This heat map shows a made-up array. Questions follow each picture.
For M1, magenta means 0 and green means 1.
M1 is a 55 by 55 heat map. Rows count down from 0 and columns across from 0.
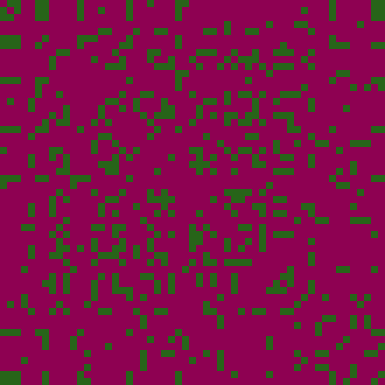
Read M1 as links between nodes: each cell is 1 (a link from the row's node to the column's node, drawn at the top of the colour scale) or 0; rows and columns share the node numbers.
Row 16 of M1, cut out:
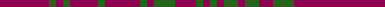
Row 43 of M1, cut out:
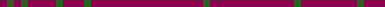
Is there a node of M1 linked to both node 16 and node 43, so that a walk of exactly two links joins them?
no
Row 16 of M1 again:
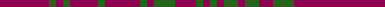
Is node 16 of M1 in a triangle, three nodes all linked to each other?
yes
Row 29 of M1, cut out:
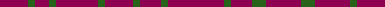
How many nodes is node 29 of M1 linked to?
11
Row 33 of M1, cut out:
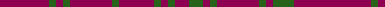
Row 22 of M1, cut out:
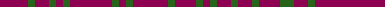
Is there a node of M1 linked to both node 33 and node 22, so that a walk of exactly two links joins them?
yes
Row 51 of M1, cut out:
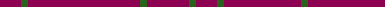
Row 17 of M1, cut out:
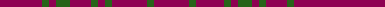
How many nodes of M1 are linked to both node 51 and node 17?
1
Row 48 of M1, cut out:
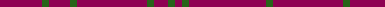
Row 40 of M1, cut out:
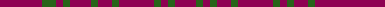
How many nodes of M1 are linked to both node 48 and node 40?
2
